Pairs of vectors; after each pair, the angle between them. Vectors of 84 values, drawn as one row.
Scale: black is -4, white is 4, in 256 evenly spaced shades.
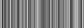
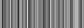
nearly parallel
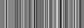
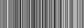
partly aligned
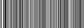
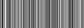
nearly opposite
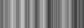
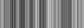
nearly opposite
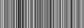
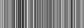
nearly parallel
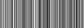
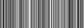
orthogonal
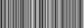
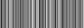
nearly parallel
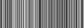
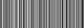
partly aligned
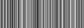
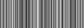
nearly opposite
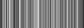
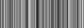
partly opposed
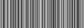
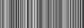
orthogonal
